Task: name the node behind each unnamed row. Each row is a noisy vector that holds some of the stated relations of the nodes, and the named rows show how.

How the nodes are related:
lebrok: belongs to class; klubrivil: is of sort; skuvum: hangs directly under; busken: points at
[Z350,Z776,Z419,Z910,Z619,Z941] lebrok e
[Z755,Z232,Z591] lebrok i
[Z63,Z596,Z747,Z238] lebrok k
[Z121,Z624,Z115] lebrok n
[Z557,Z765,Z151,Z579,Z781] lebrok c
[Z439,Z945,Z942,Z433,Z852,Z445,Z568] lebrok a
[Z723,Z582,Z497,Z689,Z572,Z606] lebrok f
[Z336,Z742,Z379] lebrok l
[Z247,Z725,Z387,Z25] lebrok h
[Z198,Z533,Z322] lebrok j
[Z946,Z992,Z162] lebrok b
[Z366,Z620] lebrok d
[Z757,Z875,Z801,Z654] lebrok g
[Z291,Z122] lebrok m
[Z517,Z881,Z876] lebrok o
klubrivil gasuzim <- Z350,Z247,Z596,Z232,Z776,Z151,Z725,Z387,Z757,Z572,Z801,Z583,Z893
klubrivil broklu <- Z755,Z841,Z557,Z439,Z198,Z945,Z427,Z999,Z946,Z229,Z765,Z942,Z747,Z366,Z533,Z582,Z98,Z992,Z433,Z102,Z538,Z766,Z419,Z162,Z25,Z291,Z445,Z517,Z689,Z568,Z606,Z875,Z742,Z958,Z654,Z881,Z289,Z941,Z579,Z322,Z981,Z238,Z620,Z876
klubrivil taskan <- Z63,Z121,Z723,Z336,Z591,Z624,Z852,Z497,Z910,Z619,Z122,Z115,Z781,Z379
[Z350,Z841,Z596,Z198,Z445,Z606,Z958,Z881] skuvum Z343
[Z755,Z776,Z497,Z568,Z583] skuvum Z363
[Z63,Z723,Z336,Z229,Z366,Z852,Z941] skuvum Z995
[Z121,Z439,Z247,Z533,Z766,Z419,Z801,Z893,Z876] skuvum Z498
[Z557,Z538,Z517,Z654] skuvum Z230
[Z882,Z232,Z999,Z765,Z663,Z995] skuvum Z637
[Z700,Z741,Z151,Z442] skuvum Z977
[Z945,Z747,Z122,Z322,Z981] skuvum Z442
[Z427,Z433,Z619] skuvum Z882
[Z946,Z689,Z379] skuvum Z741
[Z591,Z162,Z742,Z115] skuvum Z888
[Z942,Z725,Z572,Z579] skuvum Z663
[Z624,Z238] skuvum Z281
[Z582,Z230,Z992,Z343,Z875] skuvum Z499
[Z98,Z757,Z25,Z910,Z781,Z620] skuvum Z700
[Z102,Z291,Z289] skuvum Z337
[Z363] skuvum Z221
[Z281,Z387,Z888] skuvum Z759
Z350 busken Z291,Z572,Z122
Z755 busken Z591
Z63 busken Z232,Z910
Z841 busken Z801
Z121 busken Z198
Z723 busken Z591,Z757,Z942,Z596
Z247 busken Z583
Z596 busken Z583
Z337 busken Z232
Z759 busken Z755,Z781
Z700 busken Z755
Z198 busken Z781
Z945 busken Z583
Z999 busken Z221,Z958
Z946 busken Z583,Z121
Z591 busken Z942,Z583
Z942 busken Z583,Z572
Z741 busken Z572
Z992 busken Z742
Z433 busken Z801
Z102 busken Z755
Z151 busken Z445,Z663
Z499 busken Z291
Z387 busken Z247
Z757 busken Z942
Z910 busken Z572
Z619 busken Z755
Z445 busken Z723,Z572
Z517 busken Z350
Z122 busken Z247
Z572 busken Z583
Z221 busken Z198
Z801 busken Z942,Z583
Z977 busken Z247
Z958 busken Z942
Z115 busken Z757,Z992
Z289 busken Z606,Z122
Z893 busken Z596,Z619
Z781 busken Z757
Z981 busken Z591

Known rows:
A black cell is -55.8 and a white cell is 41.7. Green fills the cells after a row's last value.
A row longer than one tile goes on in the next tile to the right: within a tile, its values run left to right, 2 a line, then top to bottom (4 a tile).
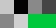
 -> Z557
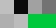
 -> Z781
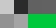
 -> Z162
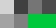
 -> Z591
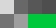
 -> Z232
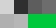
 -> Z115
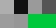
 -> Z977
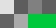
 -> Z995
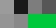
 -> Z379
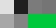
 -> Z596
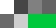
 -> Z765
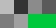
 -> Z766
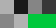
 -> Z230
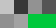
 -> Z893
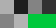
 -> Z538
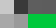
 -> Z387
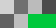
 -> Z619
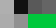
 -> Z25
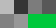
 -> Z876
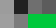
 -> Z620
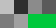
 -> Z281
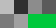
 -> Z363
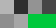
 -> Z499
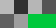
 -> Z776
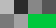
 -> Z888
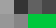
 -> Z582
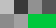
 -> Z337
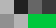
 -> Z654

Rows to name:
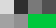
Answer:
Z801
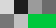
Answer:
Z291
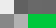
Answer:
Z63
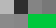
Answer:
Z881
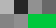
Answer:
Z343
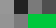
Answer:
Z322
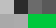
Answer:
Z992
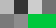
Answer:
Z350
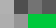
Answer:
Z755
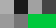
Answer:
Z945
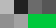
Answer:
Z875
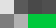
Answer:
Z725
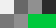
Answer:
Z942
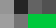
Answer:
Z689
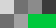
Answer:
Z433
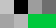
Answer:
Z151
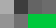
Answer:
Z606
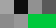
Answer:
Z442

